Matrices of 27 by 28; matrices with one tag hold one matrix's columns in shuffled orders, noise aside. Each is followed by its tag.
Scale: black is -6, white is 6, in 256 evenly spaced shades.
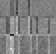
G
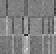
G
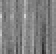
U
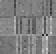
G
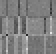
G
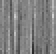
U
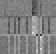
G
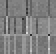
G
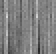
U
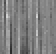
U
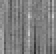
U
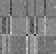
G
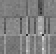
G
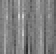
U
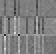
G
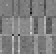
G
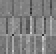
G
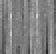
U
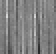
U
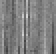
U
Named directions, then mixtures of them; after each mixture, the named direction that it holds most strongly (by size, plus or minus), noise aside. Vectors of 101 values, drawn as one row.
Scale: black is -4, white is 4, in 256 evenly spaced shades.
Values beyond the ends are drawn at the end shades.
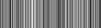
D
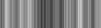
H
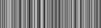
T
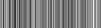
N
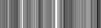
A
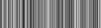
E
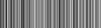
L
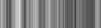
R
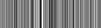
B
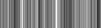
A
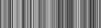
E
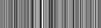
B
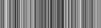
H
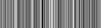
B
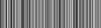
L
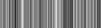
A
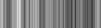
R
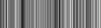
L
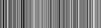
L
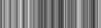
H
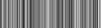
E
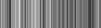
R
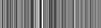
B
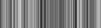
H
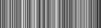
A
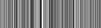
B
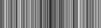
H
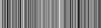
L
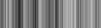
R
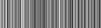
L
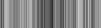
H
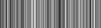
L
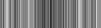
H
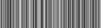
T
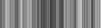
H
